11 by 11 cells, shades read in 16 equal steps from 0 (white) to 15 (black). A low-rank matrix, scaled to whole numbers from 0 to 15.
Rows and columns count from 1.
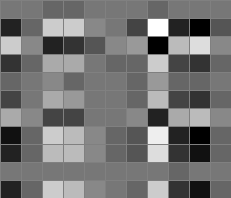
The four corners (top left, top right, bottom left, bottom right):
8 8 13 9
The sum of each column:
109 91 71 75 86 90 96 64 107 113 93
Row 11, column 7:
9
